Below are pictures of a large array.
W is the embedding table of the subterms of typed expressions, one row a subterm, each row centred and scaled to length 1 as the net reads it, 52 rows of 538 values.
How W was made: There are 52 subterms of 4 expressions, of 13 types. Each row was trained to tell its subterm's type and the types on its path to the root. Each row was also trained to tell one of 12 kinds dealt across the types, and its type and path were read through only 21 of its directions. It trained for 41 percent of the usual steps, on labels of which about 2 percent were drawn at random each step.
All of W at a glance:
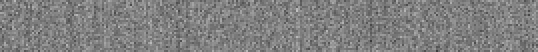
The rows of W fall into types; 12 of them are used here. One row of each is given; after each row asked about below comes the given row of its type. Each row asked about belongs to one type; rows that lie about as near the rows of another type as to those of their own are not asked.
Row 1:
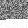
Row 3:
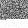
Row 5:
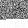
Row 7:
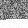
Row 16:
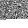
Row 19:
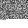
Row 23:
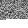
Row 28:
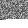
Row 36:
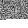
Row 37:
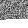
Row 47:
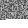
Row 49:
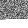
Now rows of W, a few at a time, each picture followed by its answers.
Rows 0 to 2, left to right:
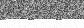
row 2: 47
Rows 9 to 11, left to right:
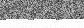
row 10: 7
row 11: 23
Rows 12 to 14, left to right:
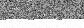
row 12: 49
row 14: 7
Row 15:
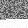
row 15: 7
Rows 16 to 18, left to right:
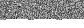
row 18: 5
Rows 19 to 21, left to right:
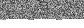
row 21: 36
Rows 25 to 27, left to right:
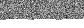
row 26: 36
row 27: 37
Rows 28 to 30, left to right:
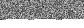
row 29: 1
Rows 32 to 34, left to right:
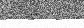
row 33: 36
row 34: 47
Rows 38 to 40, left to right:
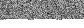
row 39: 23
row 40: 1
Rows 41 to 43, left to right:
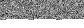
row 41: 36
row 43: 1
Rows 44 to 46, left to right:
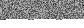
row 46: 37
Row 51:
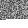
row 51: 47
